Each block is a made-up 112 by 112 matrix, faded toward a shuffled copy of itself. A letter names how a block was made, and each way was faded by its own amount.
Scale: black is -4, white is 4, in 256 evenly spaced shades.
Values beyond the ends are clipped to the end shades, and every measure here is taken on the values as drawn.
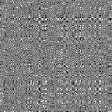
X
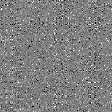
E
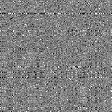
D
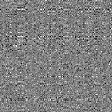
D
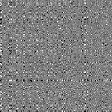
X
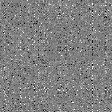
E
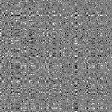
X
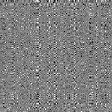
X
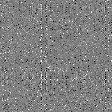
E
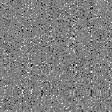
E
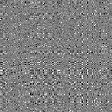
X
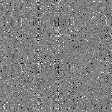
E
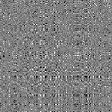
X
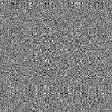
D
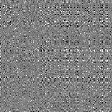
X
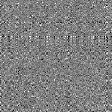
D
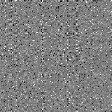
E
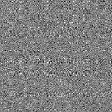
D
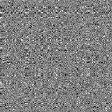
D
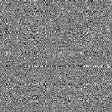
D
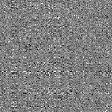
D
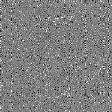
E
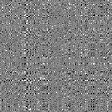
X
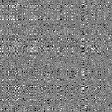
X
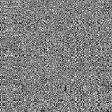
D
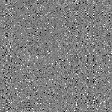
E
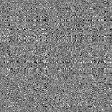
D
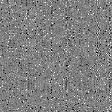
E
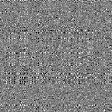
D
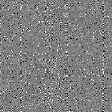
E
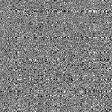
D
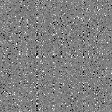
E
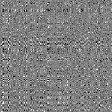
X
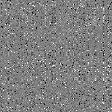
E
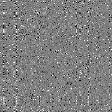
E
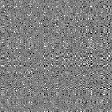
X
